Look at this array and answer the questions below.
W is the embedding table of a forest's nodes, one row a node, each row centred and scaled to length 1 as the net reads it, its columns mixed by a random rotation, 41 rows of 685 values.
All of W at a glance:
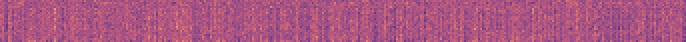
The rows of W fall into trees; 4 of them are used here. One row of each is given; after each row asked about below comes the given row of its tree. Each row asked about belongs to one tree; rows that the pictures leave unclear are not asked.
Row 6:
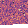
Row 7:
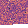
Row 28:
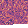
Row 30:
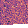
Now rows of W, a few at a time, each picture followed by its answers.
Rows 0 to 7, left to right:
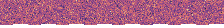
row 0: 7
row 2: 30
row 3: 30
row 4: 30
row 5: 28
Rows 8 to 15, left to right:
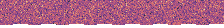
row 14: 7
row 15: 28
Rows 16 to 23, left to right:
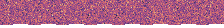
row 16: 28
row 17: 6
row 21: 30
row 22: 7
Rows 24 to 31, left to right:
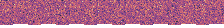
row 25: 7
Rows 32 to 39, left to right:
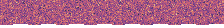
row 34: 6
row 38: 28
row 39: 28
